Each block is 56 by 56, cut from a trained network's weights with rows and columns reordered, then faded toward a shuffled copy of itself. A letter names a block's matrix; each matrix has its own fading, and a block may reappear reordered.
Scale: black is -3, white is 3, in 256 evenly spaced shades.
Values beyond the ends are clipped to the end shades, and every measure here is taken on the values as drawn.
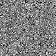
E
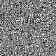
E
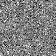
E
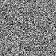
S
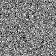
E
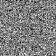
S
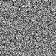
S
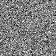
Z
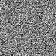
S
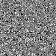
E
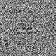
S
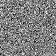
Z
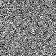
S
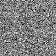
S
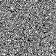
Z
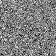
Z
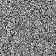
S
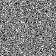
E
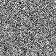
S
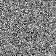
Z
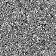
Z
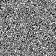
E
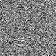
S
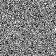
S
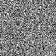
S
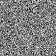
S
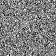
E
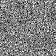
E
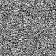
S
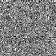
S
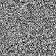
S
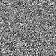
E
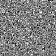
E
